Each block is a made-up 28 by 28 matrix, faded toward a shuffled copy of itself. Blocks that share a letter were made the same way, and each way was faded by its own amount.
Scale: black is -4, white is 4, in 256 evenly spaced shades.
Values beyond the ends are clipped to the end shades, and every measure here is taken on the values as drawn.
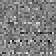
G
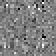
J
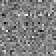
G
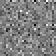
J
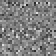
G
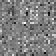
J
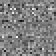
G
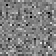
J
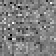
J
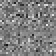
G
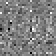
J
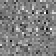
J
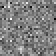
G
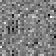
J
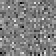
J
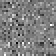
J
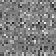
J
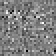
G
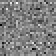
G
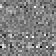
G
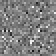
J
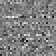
G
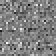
G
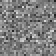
G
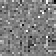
J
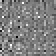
J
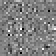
J
